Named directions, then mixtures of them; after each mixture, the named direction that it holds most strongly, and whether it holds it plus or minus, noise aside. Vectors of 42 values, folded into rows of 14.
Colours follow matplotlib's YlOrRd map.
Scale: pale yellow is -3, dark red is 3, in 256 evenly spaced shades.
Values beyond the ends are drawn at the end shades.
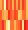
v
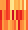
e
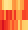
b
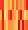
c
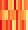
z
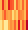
z, minus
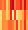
e, minus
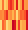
z, minus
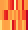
z, minus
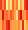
v, minus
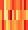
c, plus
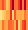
e, minus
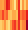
z, minus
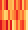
z, plus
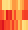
b, plus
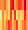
e, minus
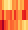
b, plus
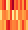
e, minus
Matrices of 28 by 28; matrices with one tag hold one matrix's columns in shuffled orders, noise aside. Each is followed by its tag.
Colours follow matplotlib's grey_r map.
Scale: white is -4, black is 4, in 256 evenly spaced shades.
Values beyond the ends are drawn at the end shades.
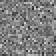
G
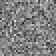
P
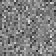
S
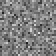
P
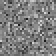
P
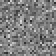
S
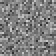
P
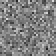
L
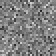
G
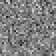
L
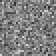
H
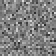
P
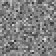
P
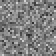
H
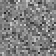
P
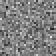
H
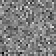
G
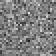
P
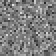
L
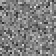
H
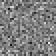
G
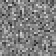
L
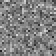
L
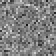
L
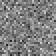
G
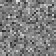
L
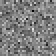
P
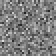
P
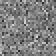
S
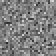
P
